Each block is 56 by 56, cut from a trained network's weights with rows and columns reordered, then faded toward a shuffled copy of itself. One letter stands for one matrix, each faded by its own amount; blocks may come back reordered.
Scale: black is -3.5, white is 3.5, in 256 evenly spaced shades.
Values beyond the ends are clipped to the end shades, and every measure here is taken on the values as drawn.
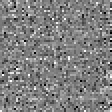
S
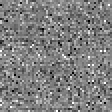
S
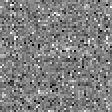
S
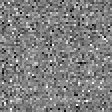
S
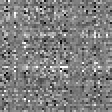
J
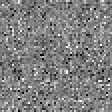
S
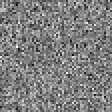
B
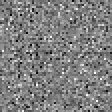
S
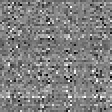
J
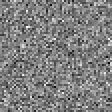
B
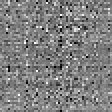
J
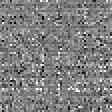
J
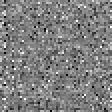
S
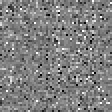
S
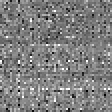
J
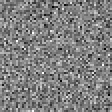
B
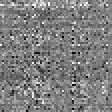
J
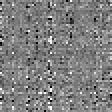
J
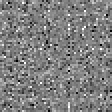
S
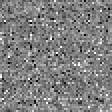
S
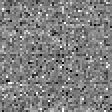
S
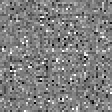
S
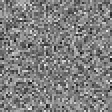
B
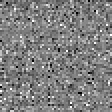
S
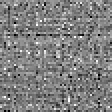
J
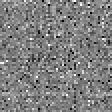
S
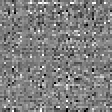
J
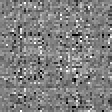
J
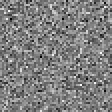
B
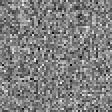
B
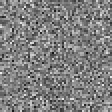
B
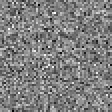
B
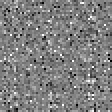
S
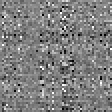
J
